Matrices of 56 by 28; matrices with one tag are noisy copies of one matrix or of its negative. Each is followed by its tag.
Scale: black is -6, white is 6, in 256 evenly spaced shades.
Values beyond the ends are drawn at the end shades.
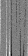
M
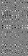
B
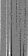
M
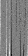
M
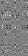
B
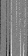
M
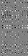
B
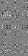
B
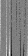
M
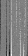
M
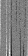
M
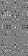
B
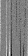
M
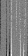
M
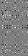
B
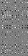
B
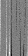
M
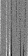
M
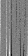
M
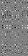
B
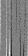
M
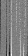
M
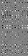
B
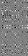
B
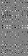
B
